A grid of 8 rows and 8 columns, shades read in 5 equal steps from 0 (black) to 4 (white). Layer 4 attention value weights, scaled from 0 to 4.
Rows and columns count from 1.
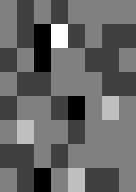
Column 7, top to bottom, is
2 1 1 1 3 2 2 1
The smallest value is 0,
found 4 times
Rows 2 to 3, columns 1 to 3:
2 1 0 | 1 2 0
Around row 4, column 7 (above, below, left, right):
1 3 2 1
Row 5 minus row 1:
-1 1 0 0 -2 0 1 0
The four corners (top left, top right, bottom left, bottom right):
2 2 2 2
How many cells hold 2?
34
